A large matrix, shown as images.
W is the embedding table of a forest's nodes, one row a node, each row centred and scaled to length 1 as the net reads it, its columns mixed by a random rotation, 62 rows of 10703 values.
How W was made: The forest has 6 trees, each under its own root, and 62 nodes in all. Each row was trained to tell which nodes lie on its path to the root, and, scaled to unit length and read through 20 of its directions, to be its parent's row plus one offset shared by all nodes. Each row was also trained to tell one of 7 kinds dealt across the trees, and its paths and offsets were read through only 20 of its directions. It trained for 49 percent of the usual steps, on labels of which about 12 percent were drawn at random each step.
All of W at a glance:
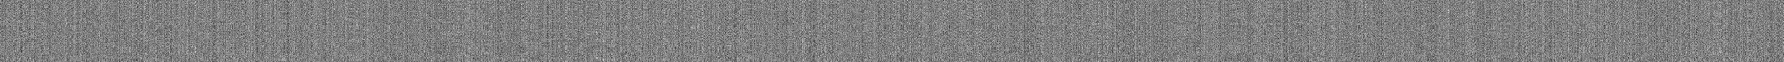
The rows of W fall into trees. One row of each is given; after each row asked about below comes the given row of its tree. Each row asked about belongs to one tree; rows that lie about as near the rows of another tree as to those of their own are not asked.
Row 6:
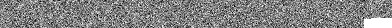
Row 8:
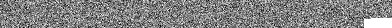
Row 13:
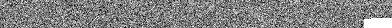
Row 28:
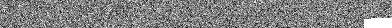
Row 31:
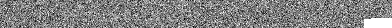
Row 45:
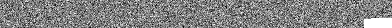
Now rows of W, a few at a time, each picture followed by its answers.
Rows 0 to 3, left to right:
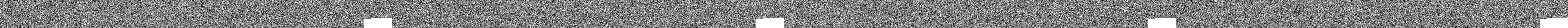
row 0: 31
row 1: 13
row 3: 28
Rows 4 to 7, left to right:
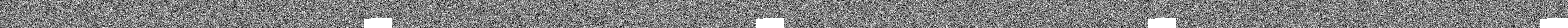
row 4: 8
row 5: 13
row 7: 13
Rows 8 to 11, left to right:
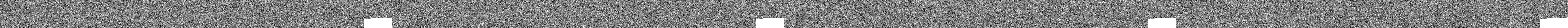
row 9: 6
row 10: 13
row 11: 28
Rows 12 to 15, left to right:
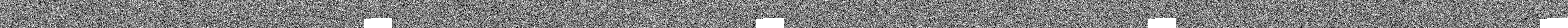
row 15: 28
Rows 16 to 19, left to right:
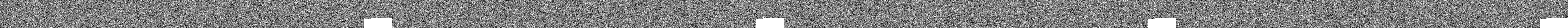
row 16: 8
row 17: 13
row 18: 13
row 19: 8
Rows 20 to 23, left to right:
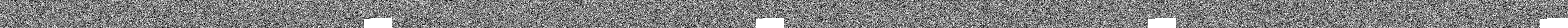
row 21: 6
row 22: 31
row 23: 13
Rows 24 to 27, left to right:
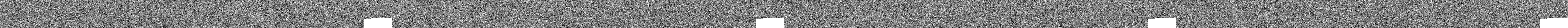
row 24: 13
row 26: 28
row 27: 28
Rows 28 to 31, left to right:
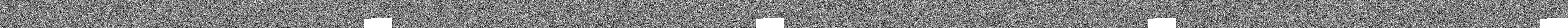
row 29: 8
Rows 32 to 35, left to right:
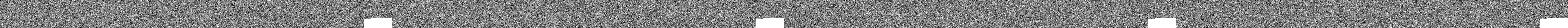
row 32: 8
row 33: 6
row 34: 31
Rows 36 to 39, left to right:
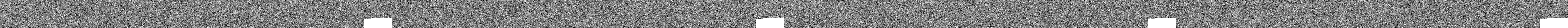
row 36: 13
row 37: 28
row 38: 6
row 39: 8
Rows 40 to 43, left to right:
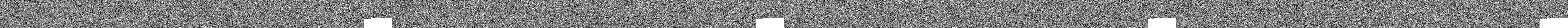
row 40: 28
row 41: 28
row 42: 45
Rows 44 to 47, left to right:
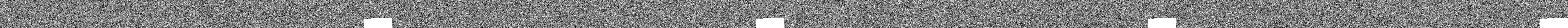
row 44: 31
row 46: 45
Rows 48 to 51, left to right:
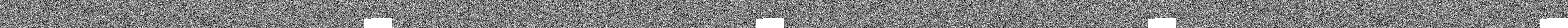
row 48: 13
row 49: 13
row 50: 8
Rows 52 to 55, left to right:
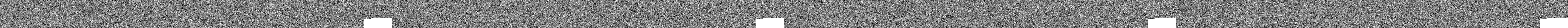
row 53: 31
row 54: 28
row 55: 8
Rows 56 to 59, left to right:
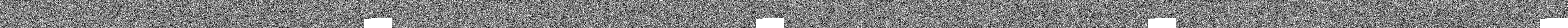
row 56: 28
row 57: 8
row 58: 8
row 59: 28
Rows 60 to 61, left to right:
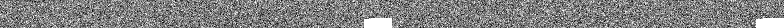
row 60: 28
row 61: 13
